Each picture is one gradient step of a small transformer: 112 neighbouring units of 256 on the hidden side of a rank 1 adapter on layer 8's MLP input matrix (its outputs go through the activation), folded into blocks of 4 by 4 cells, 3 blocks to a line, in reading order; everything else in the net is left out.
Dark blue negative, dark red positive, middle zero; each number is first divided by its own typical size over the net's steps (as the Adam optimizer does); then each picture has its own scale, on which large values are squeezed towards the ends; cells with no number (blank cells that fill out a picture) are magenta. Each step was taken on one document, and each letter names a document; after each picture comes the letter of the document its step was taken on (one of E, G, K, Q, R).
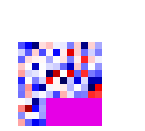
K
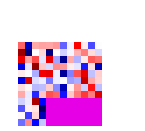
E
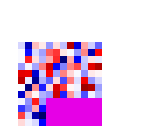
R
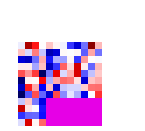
R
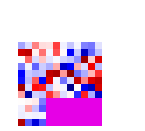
K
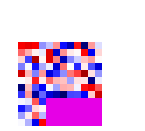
R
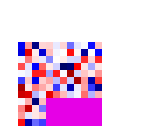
K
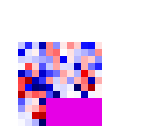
R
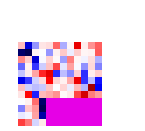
E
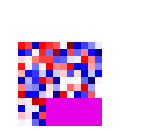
R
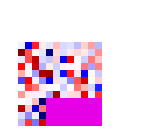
E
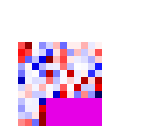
E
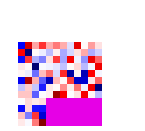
E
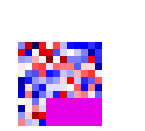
R
